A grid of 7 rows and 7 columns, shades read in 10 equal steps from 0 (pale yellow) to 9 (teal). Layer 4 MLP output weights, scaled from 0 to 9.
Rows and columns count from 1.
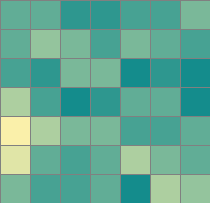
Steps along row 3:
up down same up down up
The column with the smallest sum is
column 1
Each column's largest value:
7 8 9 8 9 8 9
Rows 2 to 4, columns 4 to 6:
7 5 6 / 5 9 8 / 8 6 6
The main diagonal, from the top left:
6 4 5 8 7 5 4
